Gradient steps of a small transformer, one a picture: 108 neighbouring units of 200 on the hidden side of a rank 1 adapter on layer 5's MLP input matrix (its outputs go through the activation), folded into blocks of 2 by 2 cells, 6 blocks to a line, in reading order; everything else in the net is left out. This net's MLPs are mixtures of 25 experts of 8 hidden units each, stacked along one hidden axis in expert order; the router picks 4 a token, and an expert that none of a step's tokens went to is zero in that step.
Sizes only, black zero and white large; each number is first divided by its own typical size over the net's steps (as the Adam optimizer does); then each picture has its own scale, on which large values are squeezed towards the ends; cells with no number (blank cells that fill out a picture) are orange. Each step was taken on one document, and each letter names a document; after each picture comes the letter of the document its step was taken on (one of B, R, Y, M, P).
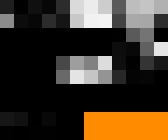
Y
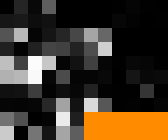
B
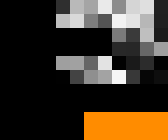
Y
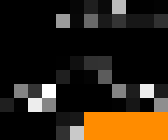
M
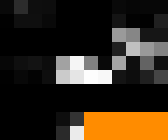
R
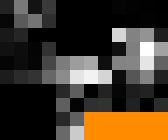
R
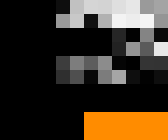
Y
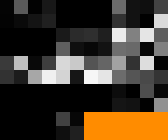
R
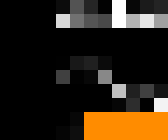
M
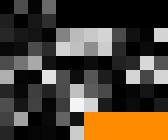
B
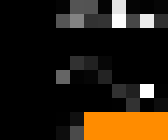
M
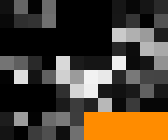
R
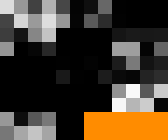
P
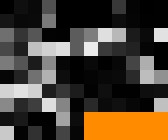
B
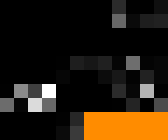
M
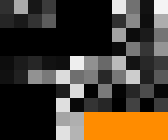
R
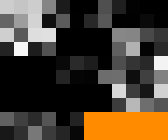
P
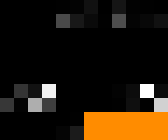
M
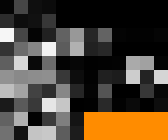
B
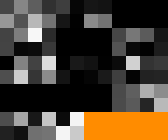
P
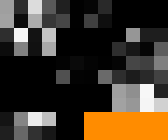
P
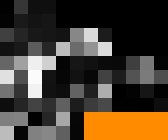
B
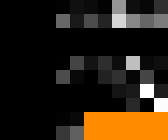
M
